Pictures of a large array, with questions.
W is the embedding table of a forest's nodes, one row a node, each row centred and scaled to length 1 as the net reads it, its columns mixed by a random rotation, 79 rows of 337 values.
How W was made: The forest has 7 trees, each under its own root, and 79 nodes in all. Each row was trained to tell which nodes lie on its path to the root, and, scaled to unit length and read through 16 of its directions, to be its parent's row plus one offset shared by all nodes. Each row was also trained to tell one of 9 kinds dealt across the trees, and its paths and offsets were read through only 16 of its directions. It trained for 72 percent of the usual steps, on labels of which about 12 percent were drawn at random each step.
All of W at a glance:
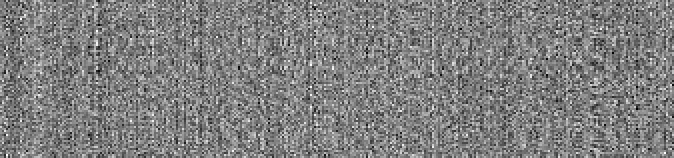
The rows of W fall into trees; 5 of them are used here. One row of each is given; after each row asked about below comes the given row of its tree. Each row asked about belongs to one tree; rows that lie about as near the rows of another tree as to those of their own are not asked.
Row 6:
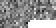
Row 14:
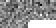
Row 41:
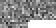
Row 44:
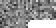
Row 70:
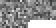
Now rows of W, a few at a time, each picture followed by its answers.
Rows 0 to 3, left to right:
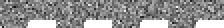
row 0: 70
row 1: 6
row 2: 6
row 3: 70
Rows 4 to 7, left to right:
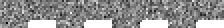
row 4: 14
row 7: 6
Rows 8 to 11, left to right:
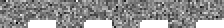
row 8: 41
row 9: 70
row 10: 44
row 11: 44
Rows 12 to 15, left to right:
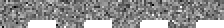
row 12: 70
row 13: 44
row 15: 44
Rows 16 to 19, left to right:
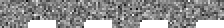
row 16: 44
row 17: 44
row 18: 14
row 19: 70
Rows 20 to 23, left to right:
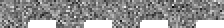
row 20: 41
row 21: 44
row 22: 41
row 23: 14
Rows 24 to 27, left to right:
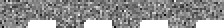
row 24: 70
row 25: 6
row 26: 44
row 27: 14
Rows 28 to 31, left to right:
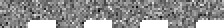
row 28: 44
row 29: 6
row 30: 44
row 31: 6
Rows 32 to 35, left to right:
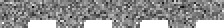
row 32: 70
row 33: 14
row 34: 14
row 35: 70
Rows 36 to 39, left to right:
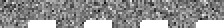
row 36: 14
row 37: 6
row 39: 44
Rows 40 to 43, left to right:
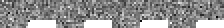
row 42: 44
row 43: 70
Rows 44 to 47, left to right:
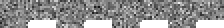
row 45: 70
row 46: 44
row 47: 70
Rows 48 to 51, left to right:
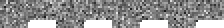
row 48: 6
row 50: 14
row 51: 6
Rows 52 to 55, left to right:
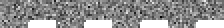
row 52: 14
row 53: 70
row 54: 14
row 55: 70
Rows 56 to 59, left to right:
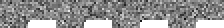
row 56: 6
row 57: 6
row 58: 44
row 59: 70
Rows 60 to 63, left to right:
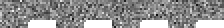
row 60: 70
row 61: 44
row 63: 70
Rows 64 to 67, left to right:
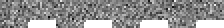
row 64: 44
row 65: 44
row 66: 14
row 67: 14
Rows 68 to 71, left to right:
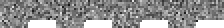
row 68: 14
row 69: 14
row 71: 70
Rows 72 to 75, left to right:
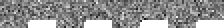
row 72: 14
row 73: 41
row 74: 44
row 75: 41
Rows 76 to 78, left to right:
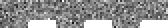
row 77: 41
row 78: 70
